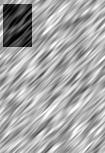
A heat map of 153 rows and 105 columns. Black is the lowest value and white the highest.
In the top left lies a patch that is lower than the rest. The top left is the ninth with the lowest average. The values are skewed, with a long tail toward low values.
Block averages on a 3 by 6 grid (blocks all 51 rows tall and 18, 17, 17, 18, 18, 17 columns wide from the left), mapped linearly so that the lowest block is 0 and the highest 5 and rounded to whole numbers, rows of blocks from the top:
0 0 4 5 4 5 / 4 5 4 4 4 4 / 4 4 4 4 5 4
